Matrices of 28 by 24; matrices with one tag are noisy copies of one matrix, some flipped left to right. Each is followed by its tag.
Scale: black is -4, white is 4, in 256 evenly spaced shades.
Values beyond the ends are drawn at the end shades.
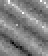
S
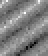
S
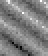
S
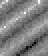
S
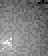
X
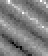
S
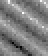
S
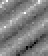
S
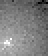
X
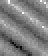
S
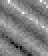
S
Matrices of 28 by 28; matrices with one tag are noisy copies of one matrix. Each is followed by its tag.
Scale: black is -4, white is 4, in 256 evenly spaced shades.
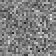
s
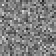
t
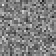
t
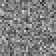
t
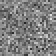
s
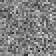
s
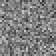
t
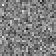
t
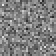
t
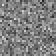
t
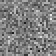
s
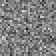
t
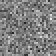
s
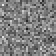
t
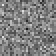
t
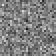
t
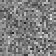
s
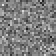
t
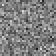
t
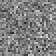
s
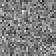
t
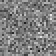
s
